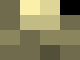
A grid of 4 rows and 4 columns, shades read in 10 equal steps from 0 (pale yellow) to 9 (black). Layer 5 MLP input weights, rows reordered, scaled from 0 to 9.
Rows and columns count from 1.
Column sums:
19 12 13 23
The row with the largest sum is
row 4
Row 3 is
4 5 4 4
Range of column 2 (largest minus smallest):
5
